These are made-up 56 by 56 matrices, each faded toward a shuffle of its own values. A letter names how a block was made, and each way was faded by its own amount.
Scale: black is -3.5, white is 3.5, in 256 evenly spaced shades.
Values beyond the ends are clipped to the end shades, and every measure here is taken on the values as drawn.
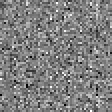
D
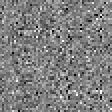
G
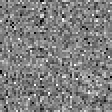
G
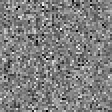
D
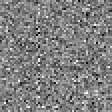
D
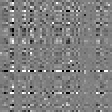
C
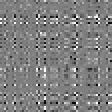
C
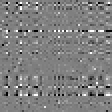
C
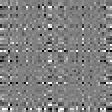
C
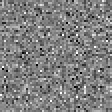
G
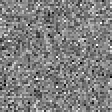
D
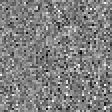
D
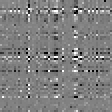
C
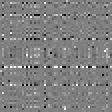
C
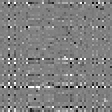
C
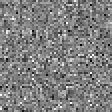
G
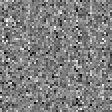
D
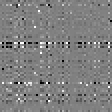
C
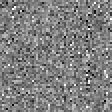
D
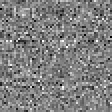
G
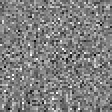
G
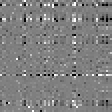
C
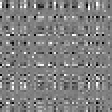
C
